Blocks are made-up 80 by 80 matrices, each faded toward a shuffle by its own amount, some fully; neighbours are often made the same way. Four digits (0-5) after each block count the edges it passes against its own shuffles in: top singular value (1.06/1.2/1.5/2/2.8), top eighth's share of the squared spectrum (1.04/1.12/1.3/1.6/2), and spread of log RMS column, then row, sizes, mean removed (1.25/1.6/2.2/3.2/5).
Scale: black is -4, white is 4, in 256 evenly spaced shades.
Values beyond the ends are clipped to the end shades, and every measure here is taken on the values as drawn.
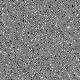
0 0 0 0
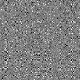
4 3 2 2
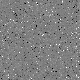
2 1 0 0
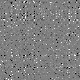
4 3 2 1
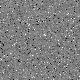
0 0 0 0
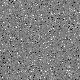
0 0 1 0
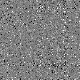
1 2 2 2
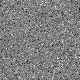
0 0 0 0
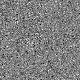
2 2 1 0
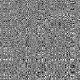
4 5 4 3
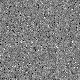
0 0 0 0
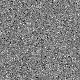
0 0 0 0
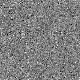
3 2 1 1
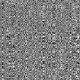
4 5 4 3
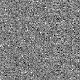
3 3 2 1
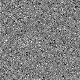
2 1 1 0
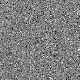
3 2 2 0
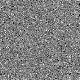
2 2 1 0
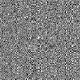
4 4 3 2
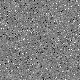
2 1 0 0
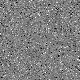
2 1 0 0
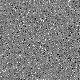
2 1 0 0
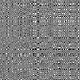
5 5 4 3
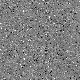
2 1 0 0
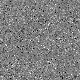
0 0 0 1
